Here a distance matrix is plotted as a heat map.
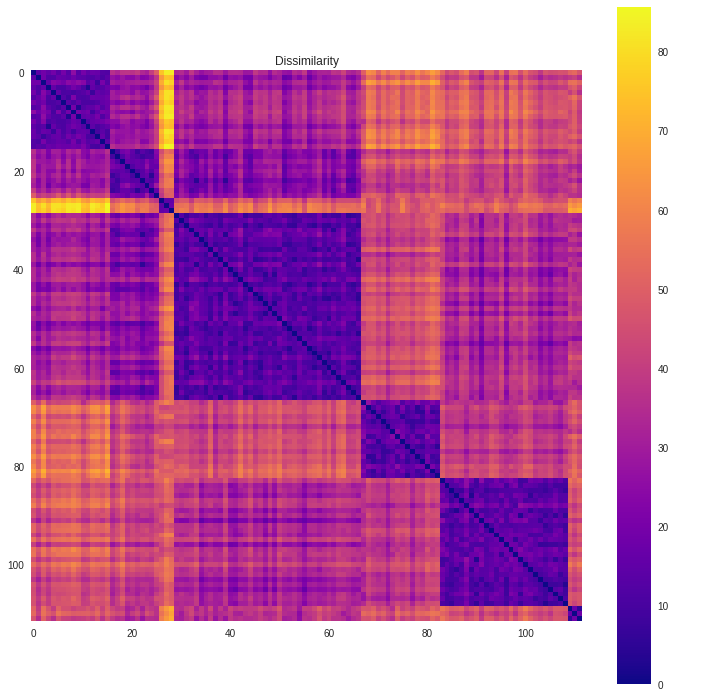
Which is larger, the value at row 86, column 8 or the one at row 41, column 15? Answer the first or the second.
the first
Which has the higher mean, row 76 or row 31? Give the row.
76
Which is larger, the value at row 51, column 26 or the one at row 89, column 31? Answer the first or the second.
the first
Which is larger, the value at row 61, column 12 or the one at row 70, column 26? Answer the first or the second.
the second
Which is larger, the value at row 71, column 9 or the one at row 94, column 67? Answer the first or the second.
the first
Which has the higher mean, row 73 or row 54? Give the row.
73
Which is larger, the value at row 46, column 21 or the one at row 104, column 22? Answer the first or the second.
the second
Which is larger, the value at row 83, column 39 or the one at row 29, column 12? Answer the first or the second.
the first
